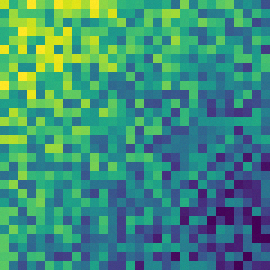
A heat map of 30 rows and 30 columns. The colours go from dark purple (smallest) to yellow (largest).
There are no regular stripes. The ninth with the highest average is the top left. The halves do not mirror each other. There is an overall slope up to the top left. The grain is fine, like static. No single row or column stands out from its neighbours. The ninth with the lowest average is the bottom right.
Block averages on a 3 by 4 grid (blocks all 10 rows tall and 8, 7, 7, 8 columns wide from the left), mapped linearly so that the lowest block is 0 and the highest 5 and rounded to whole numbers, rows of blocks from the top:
5433
4321
3210
